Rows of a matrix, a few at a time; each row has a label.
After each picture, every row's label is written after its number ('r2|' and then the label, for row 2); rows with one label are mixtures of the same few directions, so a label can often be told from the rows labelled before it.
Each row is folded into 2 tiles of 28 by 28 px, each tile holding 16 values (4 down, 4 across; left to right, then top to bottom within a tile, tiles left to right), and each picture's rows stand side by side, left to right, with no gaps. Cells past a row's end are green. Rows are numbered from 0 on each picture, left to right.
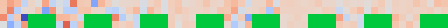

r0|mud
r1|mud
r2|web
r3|mud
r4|mud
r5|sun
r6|web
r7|sun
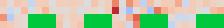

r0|web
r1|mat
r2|web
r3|sun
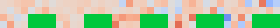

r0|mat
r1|mat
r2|sun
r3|mud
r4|sun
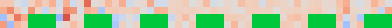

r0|mat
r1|web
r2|sun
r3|sun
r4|mud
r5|sun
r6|mud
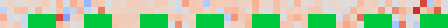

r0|web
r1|web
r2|sun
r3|mud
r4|web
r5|sun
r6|mud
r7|mat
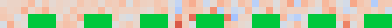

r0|mat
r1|mud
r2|sun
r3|mud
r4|web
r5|sun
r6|mud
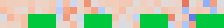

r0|web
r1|web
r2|mud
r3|mud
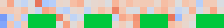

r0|sun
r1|mat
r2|web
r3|web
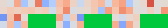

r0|sun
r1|mud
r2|mud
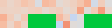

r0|sun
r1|mat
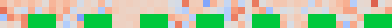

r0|web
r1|mud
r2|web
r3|mud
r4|web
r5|mat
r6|mud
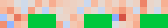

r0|mat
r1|mat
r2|web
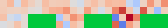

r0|sun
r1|mat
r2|mat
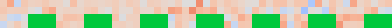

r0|sun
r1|sun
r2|web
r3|mat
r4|mat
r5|mat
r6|sun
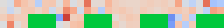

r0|mud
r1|web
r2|mat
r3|sun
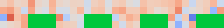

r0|web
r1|web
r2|mat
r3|mud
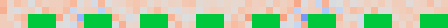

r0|web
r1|mud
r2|mat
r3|mat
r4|mud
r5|mud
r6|web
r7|mud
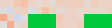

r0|mat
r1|mat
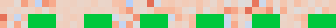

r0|sun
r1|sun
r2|mud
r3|web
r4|mat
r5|web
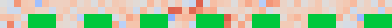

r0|mud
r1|mud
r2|mat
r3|mat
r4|sun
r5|sun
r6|mud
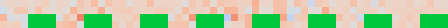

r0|web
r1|mud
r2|mud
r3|mud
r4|web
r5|web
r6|mud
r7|sun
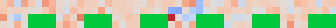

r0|sun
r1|mud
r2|mat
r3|mat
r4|sun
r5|mud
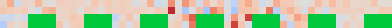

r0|sun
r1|mat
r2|sun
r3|web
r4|mud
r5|mat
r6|sun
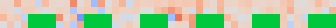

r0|mud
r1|mud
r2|sun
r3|web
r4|mat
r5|mud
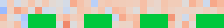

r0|web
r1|mud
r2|web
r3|sun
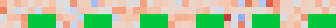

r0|web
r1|mud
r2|mat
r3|sun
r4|sun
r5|mud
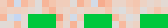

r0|sun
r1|sun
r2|mat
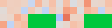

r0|mat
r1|web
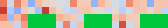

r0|web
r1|mud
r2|mud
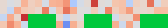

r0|mud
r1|mud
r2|mud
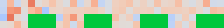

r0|web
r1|sun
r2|mud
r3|sun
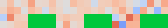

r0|web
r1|mud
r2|mat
